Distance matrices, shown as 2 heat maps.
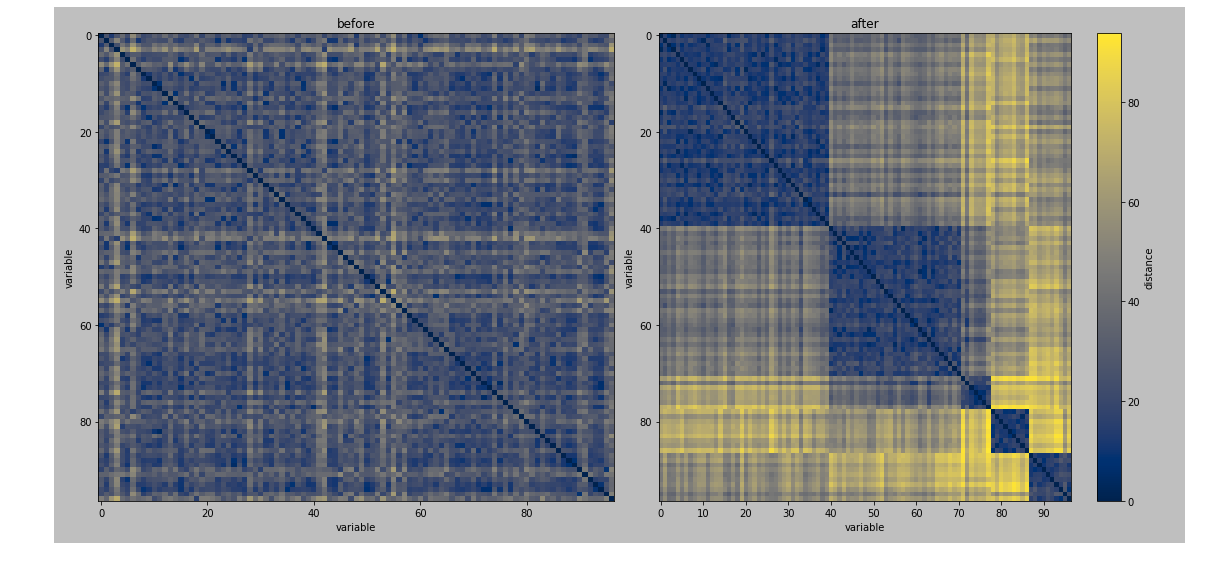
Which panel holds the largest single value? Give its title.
after
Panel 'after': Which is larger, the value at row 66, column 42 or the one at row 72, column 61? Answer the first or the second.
the second
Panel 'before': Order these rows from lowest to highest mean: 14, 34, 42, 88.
88, 14, 34, 42
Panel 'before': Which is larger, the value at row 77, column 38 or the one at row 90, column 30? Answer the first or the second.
the first
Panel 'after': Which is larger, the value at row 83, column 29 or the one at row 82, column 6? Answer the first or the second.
the first
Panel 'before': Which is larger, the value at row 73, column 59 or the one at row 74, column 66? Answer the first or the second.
the second
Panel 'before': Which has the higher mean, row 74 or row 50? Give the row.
74
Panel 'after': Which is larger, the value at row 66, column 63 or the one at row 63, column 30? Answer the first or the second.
the second
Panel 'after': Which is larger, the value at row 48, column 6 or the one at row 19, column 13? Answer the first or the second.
the first
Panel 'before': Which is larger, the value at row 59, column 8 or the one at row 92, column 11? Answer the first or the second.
the second
